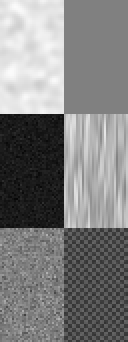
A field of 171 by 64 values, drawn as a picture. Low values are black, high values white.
The table splits into 3 rows of 2 panels. Panel 1,1: very high, blotchy, faint in contrast. Panel 1,2: middling, flat. Panel 2,1: very low, fine-grained, faint in contrast. Panel 2,2: high, streaked downward. Panel 3,1: middling, fine-grained. Panel 3,2: low, checkered.
